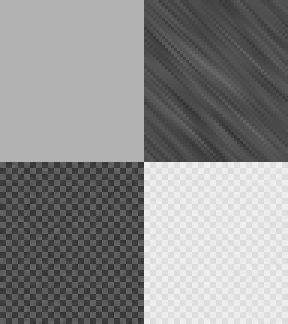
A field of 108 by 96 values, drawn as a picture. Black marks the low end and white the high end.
The table splits into 2 rows of 2 panels. Panel 1,1: high, flat. Panel 1,2: low, slanting down to the right, faint in contrast. Panel 2,1: low, checkered. Panel 2,2: very high, checkered, faint in contrast.
